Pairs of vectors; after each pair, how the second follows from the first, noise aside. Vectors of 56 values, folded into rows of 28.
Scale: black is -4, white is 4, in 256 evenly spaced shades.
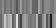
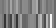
negated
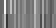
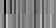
negated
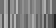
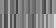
negated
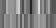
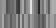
negated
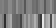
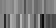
sign-scrambled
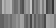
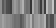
negated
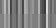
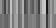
negated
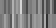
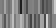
sign-scrambled
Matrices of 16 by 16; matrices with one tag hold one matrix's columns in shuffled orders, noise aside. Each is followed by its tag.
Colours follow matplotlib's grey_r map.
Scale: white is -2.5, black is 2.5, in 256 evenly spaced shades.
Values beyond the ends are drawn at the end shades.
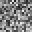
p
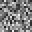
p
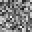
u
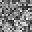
p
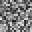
p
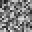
u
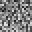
p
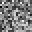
p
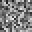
u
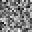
u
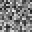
p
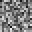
u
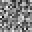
u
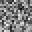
p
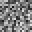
p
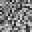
p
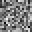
u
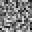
u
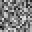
u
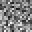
p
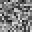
p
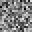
u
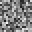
u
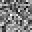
p
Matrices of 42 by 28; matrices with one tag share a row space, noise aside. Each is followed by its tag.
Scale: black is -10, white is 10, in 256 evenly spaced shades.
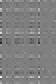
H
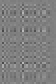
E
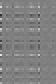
H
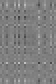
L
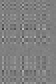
E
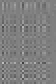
E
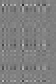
E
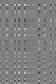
L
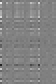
H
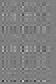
E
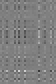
L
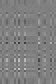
L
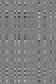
L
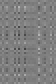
L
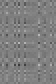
L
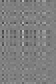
E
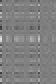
H
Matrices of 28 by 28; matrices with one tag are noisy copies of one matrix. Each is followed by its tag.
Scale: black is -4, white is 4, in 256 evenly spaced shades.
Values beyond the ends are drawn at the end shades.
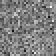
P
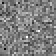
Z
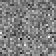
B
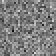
P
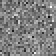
P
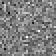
Z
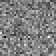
B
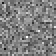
Z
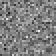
Z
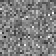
B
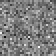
B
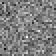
Z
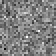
Z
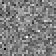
Z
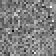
P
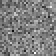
P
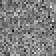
P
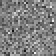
P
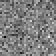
B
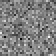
B
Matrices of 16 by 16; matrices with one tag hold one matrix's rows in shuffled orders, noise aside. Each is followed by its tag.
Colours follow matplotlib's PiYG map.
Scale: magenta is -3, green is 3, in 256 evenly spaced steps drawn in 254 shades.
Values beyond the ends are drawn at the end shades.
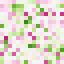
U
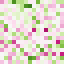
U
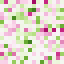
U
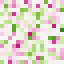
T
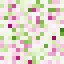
T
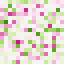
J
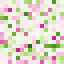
J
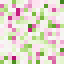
T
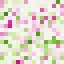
J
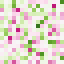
T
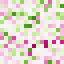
U
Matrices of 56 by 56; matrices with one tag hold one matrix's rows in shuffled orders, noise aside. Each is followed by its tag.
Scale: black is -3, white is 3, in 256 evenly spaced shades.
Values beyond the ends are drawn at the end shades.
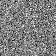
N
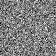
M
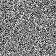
M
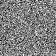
M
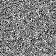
M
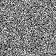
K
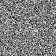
N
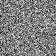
M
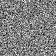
K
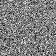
K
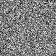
M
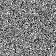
N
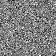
N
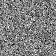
N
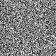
M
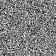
K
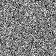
N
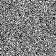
M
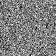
M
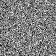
M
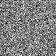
M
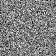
M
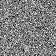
N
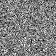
K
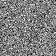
K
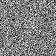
N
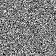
K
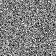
N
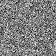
N
